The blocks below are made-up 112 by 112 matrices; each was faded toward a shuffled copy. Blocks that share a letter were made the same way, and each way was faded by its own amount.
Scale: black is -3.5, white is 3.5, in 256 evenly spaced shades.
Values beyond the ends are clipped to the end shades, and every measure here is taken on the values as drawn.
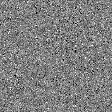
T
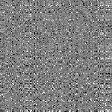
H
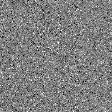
T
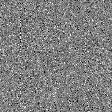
T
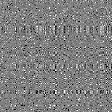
H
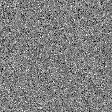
T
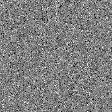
T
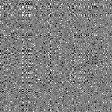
H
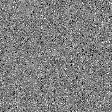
T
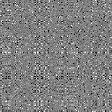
H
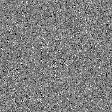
T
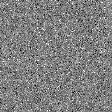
T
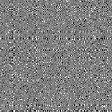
H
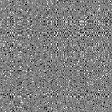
H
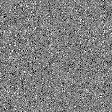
T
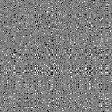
H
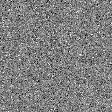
T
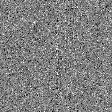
T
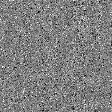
T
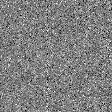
T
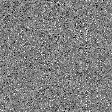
T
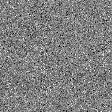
T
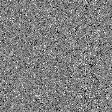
T
